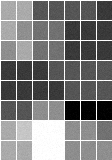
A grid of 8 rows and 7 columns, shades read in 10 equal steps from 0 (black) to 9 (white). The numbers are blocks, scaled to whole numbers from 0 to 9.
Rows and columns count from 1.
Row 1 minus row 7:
0 -1 -6 -6 -2 -2 -2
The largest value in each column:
6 7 9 9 5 5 5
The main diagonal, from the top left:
6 5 4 3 3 0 4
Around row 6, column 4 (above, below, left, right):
2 9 5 0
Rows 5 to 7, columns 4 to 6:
2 3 3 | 5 0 0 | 9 5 5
